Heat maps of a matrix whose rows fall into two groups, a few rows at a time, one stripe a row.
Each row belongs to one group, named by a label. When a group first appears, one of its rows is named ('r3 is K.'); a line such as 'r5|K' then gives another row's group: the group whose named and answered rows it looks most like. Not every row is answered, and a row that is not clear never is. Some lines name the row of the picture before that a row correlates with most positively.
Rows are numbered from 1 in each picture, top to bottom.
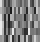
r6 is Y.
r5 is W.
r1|W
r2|W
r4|W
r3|W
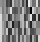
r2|Y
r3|W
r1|W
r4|Y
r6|Y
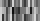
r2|Y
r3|Y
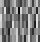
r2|Y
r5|W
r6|W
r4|W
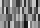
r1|Y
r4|W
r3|W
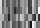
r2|Y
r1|Y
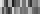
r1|Y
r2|W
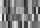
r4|W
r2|W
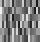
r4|Y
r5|W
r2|W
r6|W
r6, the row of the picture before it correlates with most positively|1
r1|Y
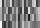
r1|Y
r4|W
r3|Y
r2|W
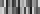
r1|Y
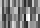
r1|Y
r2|W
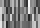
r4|Y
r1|W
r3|Y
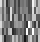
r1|Y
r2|Y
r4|W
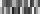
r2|Y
